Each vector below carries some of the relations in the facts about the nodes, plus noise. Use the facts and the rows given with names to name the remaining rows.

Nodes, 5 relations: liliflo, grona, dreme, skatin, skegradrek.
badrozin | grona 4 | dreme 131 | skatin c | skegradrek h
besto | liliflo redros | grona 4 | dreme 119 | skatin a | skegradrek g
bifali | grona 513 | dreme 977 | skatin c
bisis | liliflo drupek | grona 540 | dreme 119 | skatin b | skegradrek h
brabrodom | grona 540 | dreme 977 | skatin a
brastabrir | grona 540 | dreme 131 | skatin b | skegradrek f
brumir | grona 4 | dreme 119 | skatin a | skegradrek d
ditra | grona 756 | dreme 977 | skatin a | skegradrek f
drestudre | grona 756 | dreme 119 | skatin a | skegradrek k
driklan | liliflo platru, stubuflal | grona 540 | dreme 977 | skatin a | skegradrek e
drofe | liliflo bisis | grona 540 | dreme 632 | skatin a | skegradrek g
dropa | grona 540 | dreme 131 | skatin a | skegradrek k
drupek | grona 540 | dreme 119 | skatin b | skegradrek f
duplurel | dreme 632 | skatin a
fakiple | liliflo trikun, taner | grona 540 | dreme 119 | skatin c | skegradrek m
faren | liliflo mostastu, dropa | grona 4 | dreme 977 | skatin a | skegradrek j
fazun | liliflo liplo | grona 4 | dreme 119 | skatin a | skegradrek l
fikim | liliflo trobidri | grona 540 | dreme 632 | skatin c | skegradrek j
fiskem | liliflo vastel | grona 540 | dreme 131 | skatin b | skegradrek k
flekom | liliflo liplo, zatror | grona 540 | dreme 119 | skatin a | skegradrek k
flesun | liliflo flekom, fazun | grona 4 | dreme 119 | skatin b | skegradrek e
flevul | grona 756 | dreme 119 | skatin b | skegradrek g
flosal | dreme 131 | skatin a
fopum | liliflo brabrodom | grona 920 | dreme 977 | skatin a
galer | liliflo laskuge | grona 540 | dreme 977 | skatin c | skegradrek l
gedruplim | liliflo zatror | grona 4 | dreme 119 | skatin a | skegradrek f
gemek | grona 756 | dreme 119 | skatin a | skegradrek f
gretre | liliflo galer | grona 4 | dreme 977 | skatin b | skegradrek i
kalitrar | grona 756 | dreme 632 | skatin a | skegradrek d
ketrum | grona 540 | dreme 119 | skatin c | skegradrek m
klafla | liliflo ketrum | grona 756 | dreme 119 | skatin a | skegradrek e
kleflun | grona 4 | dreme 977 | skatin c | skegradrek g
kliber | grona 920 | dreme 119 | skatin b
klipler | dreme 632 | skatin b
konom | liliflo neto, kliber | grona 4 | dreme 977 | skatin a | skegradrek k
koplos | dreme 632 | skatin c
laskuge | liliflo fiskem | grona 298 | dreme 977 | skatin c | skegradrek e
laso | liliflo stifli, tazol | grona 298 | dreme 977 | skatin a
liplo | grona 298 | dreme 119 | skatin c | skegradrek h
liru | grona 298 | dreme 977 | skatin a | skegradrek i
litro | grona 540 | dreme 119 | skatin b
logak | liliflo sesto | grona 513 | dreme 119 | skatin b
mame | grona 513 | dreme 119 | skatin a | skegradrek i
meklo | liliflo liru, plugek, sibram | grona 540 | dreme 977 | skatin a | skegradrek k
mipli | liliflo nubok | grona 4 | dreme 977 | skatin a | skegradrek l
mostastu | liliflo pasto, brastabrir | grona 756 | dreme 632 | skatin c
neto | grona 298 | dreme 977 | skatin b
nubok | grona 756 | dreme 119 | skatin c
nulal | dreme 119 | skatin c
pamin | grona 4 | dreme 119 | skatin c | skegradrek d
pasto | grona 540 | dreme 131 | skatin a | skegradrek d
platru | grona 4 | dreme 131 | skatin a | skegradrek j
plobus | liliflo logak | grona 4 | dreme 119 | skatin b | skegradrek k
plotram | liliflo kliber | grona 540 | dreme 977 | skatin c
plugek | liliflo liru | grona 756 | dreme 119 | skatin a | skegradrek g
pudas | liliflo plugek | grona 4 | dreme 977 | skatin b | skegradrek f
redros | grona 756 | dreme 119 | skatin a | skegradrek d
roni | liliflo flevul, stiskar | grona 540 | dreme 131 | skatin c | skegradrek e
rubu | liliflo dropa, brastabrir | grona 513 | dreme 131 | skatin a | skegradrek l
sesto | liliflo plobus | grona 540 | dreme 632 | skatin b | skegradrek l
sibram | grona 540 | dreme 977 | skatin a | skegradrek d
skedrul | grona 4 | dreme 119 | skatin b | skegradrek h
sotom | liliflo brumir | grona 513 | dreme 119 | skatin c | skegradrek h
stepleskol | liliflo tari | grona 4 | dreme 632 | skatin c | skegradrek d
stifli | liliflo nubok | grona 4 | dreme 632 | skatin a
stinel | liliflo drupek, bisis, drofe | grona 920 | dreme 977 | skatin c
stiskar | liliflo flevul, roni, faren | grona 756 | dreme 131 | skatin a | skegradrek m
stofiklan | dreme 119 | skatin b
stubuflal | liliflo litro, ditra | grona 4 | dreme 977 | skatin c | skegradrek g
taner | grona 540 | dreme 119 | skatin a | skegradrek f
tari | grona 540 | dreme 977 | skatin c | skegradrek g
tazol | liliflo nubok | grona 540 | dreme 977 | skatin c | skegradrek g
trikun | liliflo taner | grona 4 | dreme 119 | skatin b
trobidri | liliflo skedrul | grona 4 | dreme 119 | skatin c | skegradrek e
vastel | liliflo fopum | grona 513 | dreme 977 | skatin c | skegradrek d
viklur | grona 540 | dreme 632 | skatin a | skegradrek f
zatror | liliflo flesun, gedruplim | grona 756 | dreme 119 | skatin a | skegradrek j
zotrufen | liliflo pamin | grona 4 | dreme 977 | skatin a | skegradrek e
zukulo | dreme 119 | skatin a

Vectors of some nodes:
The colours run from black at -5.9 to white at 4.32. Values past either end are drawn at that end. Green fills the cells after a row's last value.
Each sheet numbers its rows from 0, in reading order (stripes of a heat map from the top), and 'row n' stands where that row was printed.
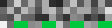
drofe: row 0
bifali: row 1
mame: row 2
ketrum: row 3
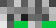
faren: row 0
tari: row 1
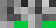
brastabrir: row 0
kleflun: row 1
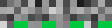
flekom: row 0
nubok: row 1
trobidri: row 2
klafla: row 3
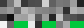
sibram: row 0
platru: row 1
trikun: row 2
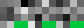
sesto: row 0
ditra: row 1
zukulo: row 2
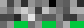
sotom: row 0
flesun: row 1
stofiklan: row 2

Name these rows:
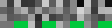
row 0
stinel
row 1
fopum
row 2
roni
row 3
badrozin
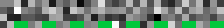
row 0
neto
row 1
vastel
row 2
skedrul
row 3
laso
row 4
dropa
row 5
liplo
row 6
plugek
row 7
fikim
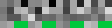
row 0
fiskem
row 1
gretre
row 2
stepleskol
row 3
tazol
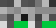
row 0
stifli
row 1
zotrufen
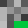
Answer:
gedruplim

